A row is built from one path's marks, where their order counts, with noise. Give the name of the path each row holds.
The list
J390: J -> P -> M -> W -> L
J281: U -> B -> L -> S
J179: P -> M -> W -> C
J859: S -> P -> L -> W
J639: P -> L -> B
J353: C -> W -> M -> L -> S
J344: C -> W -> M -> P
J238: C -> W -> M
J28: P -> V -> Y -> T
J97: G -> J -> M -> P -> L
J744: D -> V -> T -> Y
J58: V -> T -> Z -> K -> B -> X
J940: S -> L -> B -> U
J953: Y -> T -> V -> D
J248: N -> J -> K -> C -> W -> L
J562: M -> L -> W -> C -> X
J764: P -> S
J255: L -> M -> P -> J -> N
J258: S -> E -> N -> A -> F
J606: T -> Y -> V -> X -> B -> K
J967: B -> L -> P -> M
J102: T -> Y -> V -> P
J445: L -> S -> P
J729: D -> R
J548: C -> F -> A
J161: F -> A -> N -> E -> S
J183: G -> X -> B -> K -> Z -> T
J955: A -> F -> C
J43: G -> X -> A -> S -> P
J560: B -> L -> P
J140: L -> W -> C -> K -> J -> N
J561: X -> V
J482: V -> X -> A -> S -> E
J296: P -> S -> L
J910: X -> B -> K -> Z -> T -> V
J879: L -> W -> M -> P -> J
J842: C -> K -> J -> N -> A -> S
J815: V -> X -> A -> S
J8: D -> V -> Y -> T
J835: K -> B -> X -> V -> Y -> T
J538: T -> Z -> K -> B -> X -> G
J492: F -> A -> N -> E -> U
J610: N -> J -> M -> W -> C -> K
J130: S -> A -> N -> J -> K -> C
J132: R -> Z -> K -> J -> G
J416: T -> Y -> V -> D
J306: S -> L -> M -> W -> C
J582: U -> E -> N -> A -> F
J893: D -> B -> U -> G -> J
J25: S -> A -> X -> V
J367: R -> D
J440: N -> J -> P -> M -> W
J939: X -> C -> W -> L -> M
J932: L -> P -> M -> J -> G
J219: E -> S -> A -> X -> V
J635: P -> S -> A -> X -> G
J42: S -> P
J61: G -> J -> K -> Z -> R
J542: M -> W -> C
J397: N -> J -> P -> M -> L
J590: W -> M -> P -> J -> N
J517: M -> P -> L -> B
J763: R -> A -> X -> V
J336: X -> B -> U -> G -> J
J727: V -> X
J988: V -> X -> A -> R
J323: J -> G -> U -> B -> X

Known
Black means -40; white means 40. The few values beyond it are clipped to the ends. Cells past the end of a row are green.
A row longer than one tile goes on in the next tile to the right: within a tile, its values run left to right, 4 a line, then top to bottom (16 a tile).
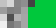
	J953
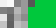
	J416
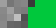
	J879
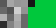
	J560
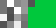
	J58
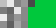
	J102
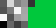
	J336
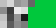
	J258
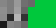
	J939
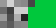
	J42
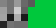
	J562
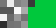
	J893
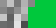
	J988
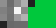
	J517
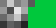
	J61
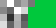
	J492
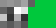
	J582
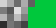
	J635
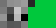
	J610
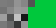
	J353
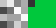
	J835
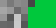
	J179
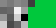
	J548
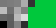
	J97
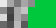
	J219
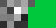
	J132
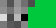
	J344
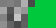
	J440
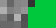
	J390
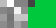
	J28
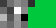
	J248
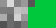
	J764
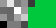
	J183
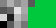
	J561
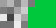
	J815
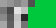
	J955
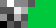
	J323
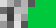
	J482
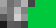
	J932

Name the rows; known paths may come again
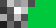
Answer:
J281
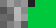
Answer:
J967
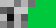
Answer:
J25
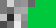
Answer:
J727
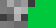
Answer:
J859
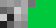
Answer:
J561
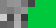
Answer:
J542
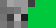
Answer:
J306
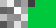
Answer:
J835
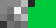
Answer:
J517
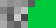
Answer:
J367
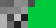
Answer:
J353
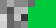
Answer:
J729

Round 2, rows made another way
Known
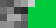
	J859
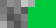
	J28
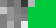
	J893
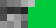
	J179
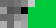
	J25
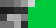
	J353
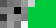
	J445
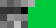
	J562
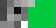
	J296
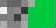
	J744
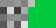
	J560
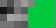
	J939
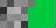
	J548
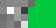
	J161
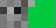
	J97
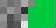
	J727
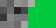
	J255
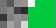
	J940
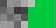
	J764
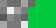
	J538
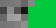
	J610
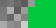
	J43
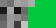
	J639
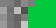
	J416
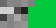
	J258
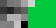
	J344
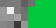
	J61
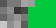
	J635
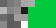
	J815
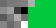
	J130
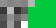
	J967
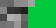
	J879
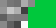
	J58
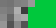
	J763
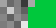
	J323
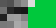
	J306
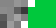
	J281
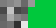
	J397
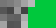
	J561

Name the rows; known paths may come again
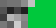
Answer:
J542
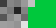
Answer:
J42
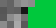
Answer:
J590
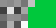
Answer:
J560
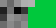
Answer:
J517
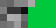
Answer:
J879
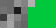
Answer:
J932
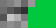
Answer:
J390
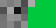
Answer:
J97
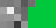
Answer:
J61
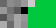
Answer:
J219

